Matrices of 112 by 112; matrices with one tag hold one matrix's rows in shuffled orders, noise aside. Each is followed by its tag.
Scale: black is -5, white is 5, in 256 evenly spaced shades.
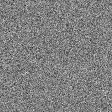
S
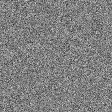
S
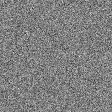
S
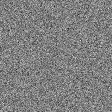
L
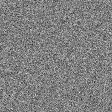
S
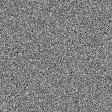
S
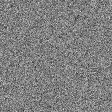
L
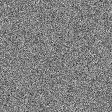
L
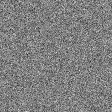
S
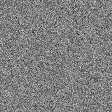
L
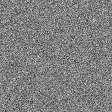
S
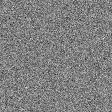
S
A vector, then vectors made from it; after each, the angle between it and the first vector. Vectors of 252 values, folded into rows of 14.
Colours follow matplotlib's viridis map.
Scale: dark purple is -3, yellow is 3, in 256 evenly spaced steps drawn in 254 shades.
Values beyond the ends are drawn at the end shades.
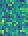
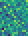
partly aligned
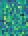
partly opposed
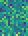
orthogonal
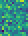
nearly opposite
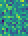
nearly opposite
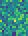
orthogonal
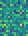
orthogonal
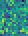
nearly parallel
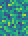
partly aligned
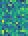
nearly parallel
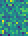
nearly parallel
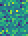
partly aligned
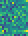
partly aligned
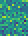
partly opposed
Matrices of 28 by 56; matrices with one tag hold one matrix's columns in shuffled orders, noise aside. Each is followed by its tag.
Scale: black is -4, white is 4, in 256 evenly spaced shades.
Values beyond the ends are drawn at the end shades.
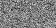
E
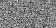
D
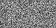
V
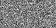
V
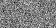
D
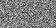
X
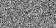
X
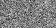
X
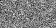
X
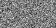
D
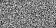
V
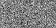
V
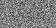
X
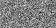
X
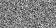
E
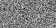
E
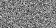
D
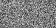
V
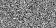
X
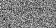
E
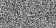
X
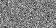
X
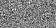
X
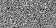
E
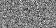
E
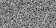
E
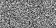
V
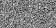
E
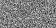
D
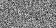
X
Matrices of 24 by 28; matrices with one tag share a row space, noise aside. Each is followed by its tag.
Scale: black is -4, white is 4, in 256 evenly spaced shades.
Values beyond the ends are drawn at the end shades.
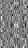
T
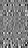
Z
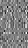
Z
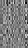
Z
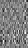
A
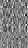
Z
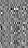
T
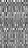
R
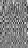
A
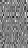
A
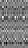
R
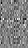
T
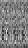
R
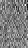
A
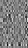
Z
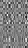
Z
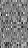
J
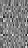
Z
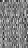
A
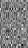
J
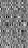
J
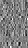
Z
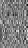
A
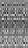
R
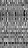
R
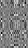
T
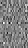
Z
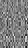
Z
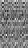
R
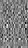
Z
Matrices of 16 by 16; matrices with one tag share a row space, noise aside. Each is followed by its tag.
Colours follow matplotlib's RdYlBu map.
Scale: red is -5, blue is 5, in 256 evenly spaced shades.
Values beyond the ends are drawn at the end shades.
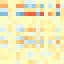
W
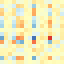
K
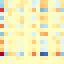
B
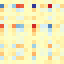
K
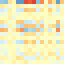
W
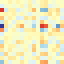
B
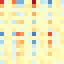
K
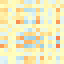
W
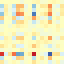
K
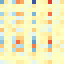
K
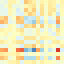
W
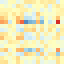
W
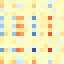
K
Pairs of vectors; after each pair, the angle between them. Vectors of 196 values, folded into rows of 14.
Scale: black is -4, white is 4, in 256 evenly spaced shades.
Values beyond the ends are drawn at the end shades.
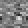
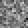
partly aligned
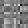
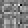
nearly parallel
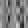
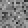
orthogonal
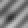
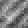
nearly opposite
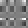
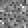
partly opposed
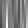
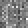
partly aligned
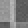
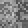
partly aligned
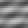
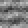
nearly opposite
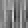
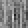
nearly parallel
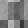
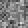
partly opposed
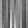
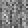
partly opposed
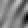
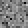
orthogonal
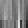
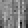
nearly parallel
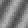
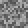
orthogonal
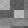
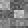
nearly parallel
